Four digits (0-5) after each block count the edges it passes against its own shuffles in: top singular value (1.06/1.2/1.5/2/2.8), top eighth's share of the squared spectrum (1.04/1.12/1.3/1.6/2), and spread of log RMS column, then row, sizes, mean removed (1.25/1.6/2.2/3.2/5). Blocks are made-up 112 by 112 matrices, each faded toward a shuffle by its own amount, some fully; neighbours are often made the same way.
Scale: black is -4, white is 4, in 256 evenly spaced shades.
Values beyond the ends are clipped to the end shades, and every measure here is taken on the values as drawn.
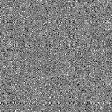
4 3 2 2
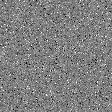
1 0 0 0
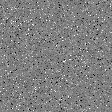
0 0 0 0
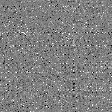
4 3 1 2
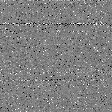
4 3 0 2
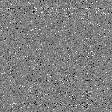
3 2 1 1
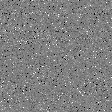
2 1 0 0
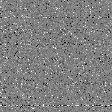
4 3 1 2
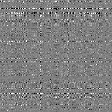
5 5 3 4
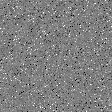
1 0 0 0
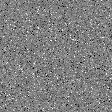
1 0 0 0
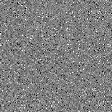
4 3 1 1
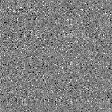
4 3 2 2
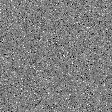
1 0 0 0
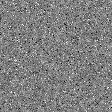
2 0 0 0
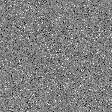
0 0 0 0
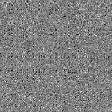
4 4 2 2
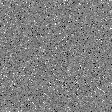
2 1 0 0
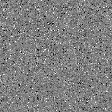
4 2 1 1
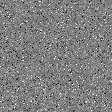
1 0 0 0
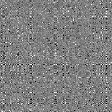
5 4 3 3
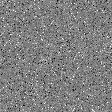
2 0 0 0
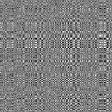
5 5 4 4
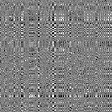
5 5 4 4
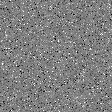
0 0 0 0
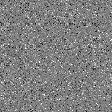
4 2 1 1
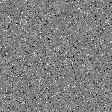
2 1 0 0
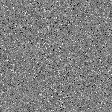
0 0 0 0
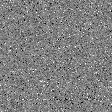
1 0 0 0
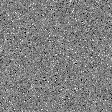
0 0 0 0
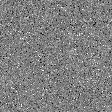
0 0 0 0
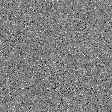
0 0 0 1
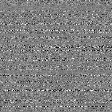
2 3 0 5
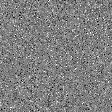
0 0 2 0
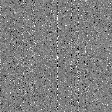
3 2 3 0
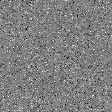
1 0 1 0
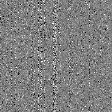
2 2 3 0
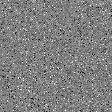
1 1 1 0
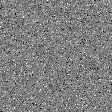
1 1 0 0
